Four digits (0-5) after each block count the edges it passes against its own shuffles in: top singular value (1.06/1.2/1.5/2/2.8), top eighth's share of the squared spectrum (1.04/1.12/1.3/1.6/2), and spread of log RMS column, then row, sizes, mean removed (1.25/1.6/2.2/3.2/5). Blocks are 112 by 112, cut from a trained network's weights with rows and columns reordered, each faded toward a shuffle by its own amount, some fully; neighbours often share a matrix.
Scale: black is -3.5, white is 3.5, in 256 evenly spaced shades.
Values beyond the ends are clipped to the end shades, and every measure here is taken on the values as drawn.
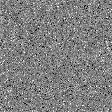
3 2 0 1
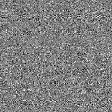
4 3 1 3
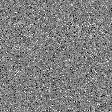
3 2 0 1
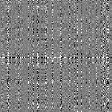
4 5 4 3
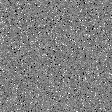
0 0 0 0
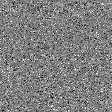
2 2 0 2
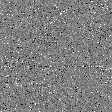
2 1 0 0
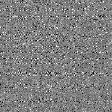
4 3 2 3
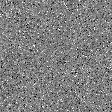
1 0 0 0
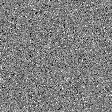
1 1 0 0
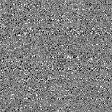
3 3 1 3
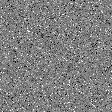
1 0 0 0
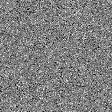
1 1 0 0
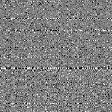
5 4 2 3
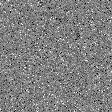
0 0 0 0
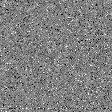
2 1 0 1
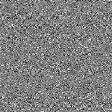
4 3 1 3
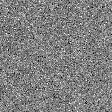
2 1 0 0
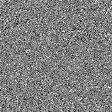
3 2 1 1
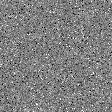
1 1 0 0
